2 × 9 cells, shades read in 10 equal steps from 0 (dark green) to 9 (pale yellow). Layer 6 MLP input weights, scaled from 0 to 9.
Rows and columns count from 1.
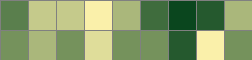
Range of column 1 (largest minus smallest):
1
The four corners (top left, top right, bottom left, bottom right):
3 6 4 4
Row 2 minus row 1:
1 -1 -3 -1 -2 2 1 8 -2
